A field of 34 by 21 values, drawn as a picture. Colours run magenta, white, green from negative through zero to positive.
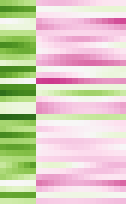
A vertical seam about 30% of the way across splits the table, and the left part is higher. On average the colour sits 50% of the way up the scale. The middle left is the roughest part. The ninth with the highest average is the middle left.
